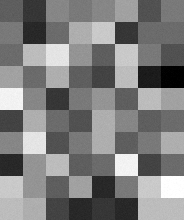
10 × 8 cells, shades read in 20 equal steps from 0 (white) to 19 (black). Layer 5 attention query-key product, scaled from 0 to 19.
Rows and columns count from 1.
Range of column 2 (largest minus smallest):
14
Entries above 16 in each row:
0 0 0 2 0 0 0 0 0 0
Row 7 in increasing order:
2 6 6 9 10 10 12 13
